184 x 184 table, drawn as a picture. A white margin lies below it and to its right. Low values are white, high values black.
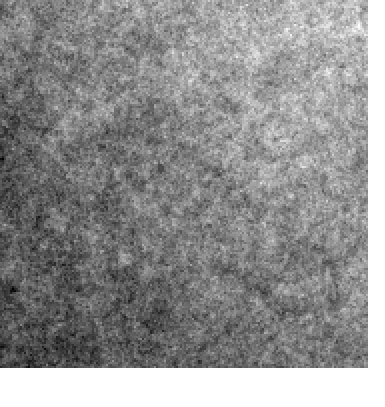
Average level on the scale: 50%. Ninth with the highest average: bottom left. Odd rows or columns: none. Mirror symmetry: none. Grain: blotchy. Stripes: none. Slope: up to the bottom left. Ninth with the lowest average: top right.
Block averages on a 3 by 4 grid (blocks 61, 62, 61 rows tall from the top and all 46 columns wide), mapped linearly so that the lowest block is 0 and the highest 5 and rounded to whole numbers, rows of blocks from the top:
3210
4321
5433
